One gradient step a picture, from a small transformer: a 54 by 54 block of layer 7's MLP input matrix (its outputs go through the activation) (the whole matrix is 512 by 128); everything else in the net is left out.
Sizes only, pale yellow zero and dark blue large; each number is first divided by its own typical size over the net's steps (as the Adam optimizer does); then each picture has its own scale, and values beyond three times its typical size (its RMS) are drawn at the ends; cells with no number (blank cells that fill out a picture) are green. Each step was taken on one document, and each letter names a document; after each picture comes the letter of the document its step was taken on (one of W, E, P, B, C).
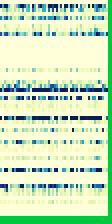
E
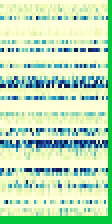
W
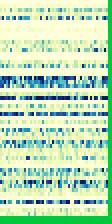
W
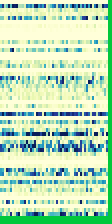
W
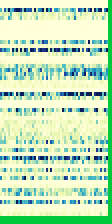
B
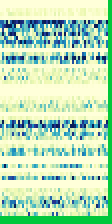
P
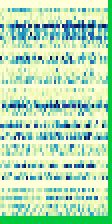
P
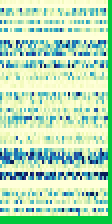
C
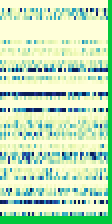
B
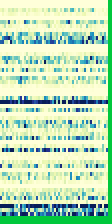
P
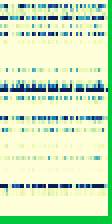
E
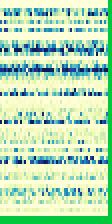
C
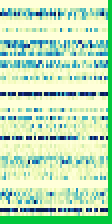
C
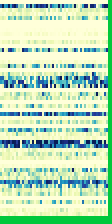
W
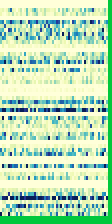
P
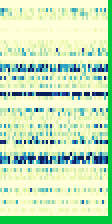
B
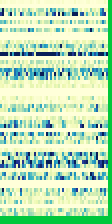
C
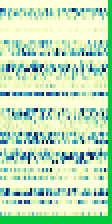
B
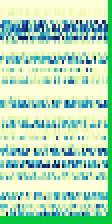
P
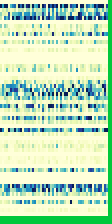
E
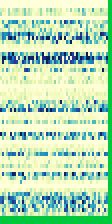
P
